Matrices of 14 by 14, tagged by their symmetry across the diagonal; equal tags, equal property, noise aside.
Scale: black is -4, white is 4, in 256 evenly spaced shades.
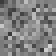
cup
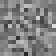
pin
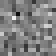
pin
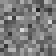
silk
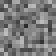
cup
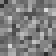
cup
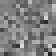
pin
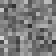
silk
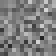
pin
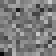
silk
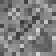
cup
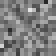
pin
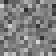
pin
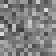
silk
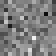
silk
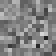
cup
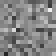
silk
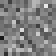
silk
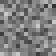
silk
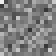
cup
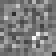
cup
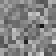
cup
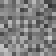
pin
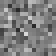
pin
